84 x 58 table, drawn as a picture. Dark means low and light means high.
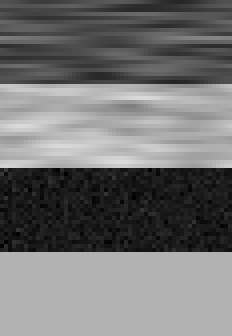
It is made of 4 by 1 panels. Panel 1,1: low, streaked across. Panel 2,1: high, streaked across. Panel 3,1: very low, fine-grained, faint in contrast. Panel 4,1: high, flat.
